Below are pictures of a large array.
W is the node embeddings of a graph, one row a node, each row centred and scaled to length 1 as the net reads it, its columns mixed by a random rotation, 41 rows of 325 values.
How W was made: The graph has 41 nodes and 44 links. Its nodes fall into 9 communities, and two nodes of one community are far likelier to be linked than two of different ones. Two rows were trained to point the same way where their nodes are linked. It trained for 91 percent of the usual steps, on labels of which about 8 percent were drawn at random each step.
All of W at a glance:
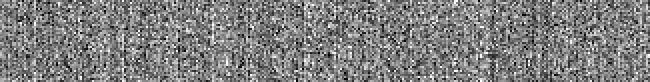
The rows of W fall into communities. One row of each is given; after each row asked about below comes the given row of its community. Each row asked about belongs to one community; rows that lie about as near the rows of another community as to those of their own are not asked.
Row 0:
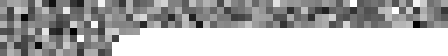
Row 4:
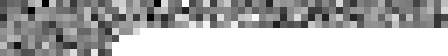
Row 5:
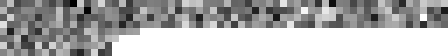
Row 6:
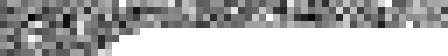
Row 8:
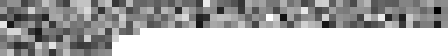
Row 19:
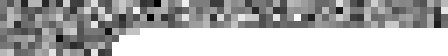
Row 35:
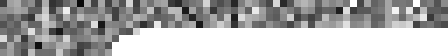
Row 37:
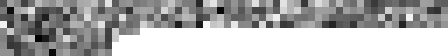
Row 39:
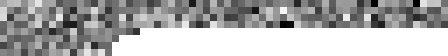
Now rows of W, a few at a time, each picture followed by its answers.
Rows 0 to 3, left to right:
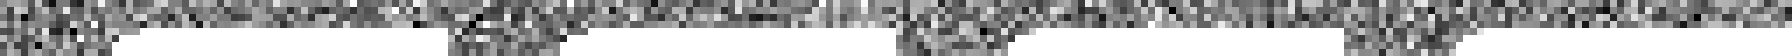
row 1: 6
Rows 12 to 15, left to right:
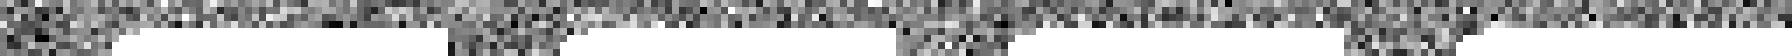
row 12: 37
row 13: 39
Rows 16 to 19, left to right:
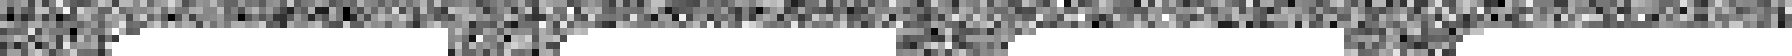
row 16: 0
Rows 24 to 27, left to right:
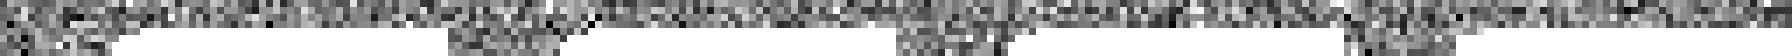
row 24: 35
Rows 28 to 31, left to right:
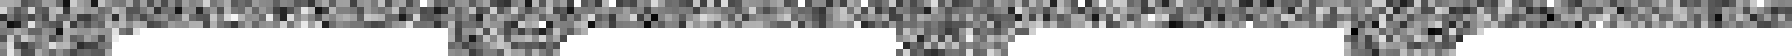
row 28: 8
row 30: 4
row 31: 35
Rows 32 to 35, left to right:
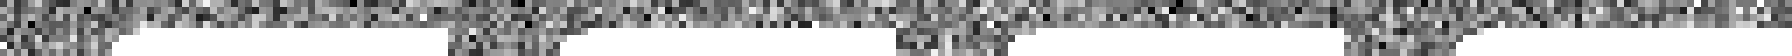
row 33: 5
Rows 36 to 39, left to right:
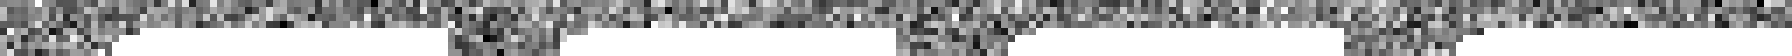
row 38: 19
